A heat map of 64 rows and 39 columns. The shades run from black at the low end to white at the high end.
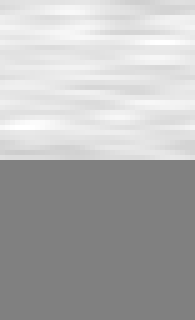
It is made of 2 by 1 panels. Panel 1,1: very high, streaked across, faint in contrast. Panel 2,1: middling, flat.
